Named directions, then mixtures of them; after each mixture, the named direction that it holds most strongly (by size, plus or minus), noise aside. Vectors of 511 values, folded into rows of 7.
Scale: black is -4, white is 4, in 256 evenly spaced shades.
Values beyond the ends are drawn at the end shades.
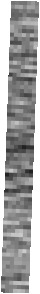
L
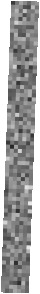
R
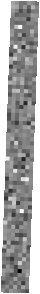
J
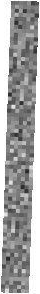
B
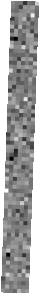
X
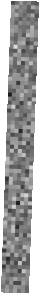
B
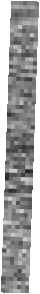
L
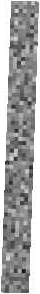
B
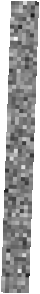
X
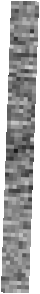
L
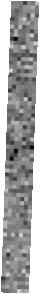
X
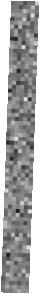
X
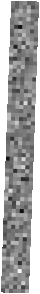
J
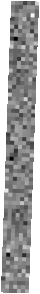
X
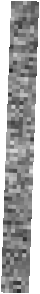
L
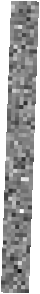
J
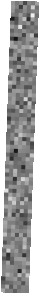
X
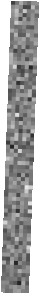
R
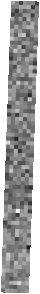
R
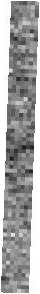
L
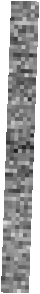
L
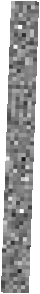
J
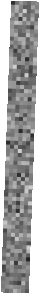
R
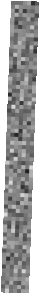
B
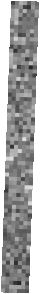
R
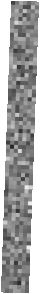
R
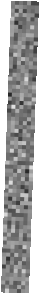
B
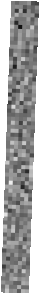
B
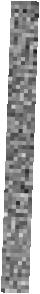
B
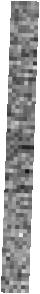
L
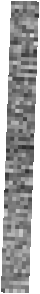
L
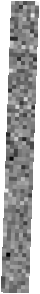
X
